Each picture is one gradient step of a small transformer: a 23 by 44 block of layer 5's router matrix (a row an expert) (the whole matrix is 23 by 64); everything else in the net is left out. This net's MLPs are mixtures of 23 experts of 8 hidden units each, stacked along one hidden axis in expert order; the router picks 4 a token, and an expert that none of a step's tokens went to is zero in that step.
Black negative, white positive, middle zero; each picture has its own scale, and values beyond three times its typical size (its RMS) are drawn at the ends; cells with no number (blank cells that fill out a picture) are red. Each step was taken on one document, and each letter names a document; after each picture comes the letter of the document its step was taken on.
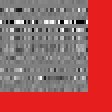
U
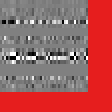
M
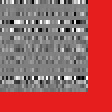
U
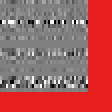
M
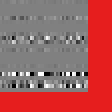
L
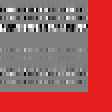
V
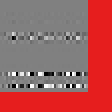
L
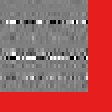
M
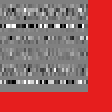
V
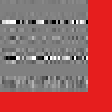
M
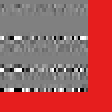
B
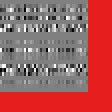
V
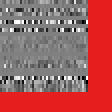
U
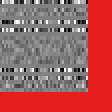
U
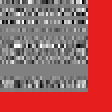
U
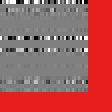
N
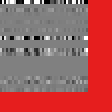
N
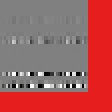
L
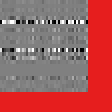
M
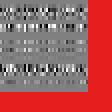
V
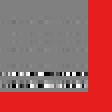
L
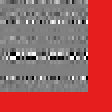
M
